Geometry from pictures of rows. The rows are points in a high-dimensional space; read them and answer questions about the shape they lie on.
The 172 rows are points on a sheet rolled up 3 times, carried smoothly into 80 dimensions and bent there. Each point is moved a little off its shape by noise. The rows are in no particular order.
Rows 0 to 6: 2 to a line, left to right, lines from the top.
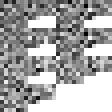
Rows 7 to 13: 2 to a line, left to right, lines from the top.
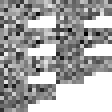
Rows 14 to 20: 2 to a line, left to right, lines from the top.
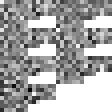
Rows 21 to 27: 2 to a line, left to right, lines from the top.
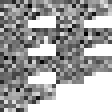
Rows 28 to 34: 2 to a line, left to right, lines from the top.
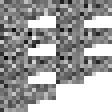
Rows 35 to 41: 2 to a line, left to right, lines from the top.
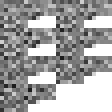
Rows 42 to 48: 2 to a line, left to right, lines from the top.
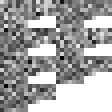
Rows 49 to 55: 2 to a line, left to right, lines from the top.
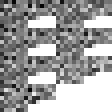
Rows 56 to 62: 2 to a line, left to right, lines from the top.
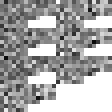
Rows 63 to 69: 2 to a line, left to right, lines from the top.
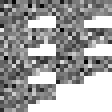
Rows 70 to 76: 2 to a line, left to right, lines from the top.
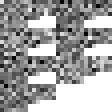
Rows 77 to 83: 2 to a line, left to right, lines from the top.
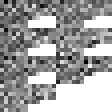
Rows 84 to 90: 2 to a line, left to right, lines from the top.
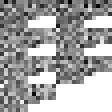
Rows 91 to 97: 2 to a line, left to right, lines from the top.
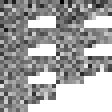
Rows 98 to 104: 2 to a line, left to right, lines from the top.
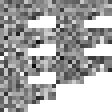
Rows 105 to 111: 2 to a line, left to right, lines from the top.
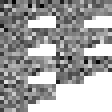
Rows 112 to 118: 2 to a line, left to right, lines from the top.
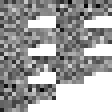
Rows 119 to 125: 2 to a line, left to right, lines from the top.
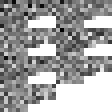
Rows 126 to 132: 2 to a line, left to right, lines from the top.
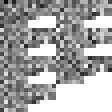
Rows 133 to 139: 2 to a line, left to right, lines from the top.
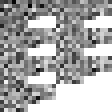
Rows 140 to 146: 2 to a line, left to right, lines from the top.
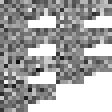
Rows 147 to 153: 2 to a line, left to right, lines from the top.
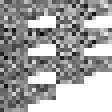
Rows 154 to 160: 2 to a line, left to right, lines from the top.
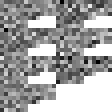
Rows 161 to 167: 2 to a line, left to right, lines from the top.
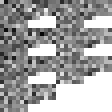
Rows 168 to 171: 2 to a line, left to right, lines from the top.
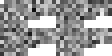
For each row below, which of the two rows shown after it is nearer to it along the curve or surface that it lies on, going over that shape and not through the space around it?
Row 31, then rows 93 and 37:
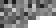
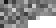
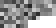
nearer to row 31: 37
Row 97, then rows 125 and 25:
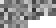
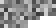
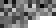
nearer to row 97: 125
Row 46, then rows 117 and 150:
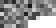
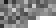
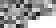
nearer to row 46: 117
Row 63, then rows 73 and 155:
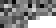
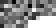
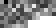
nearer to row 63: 73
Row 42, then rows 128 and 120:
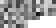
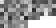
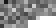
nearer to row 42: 128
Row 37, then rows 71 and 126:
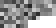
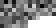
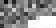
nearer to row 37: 126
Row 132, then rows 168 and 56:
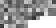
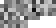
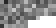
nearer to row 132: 56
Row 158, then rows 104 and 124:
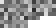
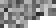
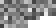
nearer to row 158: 104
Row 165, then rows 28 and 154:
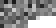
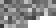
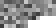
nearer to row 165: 154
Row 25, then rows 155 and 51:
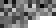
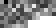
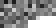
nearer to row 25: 155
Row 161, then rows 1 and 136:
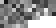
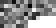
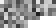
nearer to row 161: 1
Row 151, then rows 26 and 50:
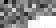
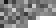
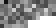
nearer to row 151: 50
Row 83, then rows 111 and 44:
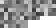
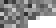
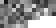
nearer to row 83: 44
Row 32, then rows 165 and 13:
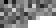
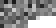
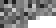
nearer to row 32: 13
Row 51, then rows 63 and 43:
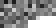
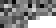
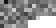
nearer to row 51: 43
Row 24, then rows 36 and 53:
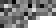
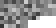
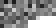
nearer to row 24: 53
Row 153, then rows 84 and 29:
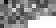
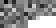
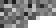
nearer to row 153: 84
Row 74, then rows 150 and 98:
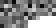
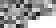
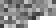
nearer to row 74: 150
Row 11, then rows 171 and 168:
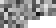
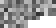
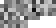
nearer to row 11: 168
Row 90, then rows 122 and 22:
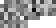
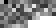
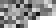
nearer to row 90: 22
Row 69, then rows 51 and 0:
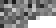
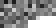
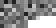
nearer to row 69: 51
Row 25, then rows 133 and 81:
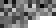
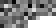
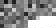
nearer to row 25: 133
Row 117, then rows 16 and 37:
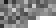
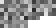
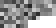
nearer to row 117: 37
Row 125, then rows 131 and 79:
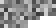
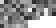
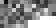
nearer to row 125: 131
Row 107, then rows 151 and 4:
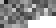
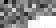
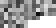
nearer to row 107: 151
